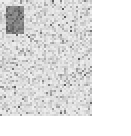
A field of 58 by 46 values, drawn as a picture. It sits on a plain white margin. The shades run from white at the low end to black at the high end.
The values are skewed, with a long tail toward high values. The ninth with the highest average is the top left. The halves do not mirror each other. On average the colour sits 20% of the way up the scale. An odd patch, higher than its surroundings, sits in the top left. There are no regular stripes.
